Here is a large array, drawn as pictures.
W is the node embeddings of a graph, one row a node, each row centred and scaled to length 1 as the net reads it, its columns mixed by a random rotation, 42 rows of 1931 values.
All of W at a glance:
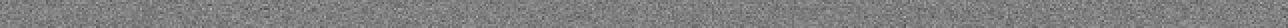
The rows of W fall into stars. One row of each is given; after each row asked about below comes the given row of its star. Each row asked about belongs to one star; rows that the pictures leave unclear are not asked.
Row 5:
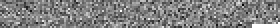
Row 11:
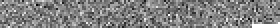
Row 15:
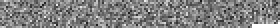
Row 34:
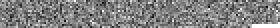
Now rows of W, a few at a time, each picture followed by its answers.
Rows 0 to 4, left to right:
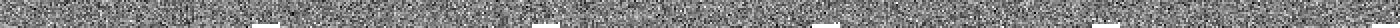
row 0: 11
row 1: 34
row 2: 5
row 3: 5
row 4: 11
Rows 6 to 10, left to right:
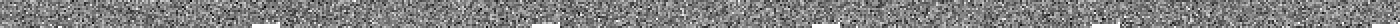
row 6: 15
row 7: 34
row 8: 34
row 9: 15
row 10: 5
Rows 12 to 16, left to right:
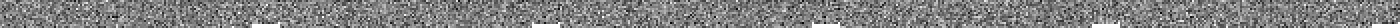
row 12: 11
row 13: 11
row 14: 11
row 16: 11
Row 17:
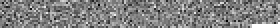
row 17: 34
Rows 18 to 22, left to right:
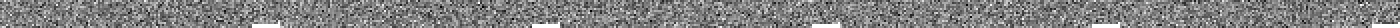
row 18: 15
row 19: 15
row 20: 5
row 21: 15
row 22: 11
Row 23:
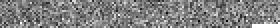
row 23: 34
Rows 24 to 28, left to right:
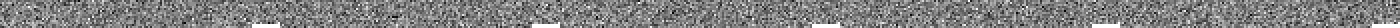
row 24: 11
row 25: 5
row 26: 15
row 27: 15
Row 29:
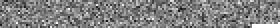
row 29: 5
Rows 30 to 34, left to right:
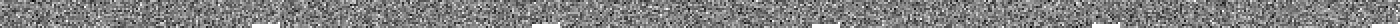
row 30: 34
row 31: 34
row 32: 11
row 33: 5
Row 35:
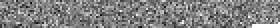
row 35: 5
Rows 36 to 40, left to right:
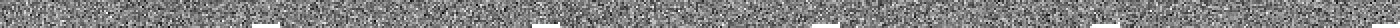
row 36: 11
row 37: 15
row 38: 34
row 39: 34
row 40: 34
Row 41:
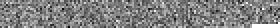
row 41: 11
